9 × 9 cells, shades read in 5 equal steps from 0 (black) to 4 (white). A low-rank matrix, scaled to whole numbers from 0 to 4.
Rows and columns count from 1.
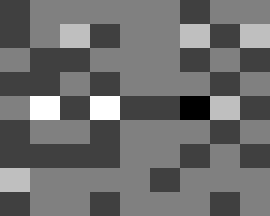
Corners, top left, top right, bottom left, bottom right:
1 2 1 2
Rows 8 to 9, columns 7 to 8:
2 2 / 2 1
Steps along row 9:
up same down up same same down up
